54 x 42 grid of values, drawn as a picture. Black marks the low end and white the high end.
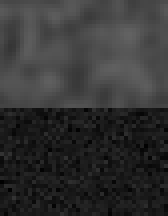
The table splits into 2 rows of 1 panel. Panel 1,1: low, blotchy, faint in contrast. Panel 2,1: very low, fine-grained, faint in contrast.
